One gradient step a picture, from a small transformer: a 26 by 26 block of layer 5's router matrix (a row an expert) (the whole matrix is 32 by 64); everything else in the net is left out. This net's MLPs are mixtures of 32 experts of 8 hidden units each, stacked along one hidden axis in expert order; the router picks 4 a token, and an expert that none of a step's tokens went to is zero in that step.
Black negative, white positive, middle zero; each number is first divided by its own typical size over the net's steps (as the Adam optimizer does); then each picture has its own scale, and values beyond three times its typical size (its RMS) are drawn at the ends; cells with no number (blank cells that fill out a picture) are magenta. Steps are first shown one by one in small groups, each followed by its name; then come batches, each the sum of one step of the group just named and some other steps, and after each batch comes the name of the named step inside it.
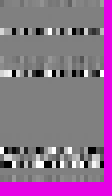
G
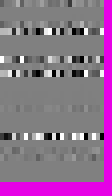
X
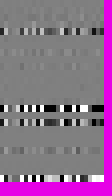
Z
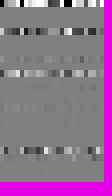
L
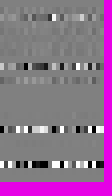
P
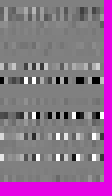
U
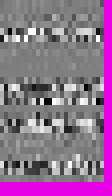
U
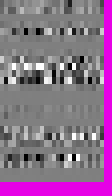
X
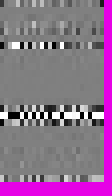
Z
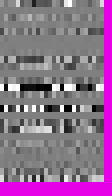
Z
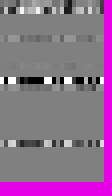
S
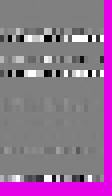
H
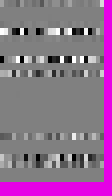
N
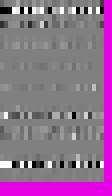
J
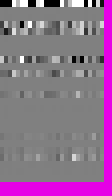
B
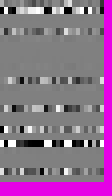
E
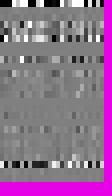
B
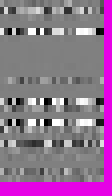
E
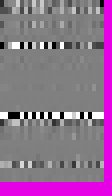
J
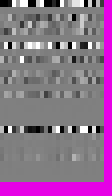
B
